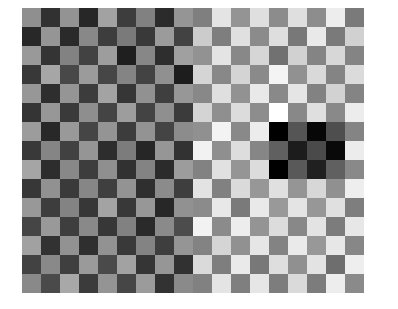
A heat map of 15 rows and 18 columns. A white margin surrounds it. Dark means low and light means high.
An odd patch, lower than its surroundings, sits in the middle right. The field is checkered. A vertical seam about 50% of the way across splits the table, and the right part is higher.
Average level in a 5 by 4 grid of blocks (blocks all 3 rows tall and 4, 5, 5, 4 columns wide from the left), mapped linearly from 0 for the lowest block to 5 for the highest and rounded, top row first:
1144 | 1155 | 1130 | 1155 | 1145
